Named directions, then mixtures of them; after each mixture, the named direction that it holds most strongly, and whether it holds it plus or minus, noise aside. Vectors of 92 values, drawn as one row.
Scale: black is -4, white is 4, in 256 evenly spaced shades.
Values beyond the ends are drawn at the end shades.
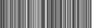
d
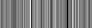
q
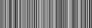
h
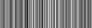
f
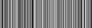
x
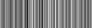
f, plus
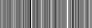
q, minus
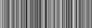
d, minus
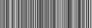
h, minus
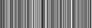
d, plus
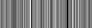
q, plus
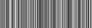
h, minus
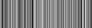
x, plus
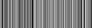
x, plus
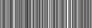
f, plus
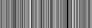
q, plus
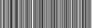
x, minus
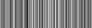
f, plus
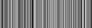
x, plus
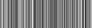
x, minus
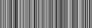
h, plus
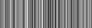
f, minus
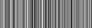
f, minus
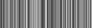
d, plus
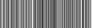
x, minus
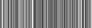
x, minus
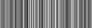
f, plus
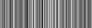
f, plus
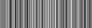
f, plus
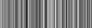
d, minus
